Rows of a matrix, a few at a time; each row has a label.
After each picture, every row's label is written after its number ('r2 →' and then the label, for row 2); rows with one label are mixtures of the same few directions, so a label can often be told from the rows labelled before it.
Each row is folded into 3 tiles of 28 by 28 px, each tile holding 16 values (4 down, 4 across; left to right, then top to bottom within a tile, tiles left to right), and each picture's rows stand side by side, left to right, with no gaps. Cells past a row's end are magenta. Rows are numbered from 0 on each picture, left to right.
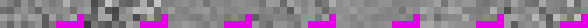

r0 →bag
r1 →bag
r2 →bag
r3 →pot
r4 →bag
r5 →bag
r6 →bag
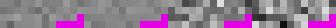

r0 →bag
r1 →pot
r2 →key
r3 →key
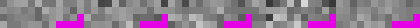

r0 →pot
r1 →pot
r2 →key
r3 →key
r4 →key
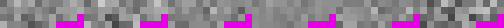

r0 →key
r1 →key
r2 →pot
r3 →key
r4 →pot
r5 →bag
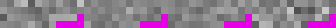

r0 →pot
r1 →pot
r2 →bag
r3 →pot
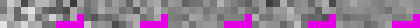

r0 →bag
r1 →key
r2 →key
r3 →pot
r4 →key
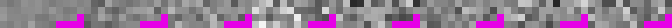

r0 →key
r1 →bag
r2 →bag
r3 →bag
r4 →pot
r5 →pot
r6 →key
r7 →pot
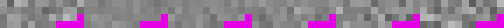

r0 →pot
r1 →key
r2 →bag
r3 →pot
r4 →bag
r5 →key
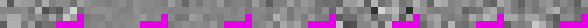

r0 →pot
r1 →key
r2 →key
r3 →key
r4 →pot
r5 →pot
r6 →key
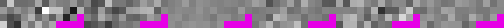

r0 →pot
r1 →bag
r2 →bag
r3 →key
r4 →pot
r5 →bag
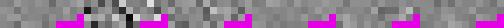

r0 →key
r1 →bag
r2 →pot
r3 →key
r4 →pot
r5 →key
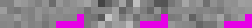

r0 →key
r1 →key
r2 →key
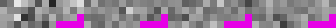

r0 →key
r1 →pot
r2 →key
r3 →key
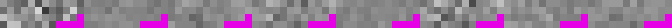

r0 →pot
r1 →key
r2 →key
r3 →key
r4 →bag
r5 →key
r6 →bag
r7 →key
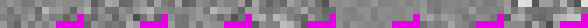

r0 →pot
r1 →bag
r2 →pot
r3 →key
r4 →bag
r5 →key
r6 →pot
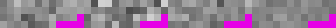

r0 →key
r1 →pot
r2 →key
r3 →key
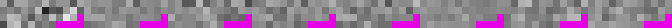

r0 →pot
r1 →key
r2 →pot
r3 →key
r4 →key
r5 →bag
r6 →pot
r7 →bag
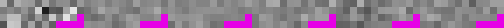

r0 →pot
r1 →key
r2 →key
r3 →pot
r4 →bag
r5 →key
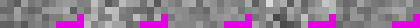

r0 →bag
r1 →bag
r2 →pot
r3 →key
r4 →bag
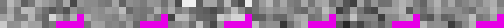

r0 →bag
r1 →pot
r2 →pot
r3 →key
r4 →bag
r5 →key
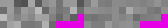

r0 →pot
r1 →pot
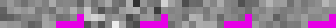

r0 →key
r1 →key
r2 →key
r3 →key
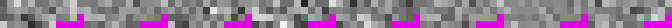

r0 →key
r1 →key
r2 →pot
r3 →key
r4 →key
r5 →key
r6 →bag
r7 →pot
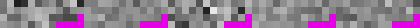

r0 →pot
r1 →key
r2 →pot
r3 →bag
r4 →key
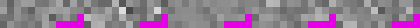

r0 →bag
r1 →pot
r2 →bag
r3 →pot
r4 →pot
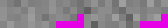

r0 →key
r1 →bag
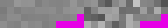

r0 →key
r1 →key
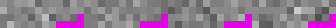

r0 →bag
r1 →key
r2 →bag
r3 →pot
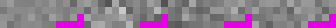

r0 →bag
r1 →pot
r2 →bag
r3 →pot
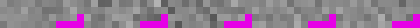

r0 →pot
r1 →pot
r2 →bag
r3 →bag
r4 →bag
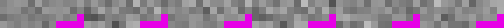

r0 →pot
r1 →key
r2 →pot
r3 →key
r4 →key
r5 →key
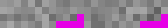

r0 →bag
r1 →pot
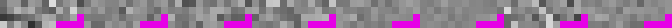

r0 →key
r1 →pot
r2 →pot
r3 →pot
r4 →key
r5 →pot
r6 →bag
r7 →key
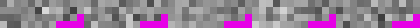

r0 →pot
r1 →bag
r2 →bag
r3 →bag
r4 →bag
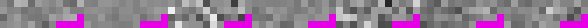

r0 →pot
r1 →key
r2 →bag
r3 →key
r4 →key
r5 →bag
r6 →pot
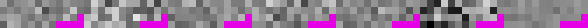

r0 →pot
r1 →bag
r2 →pot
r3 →key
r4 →pot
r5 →bag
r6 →key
